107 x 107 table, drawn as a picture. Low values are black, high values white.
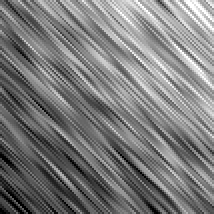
The field climbs toward the top right. The ninth with the highest average is the top right. Neither half mirrors the other. No row or column stands out. The ninth with the lowest average is the bottom left. Streaks slant down to the right.
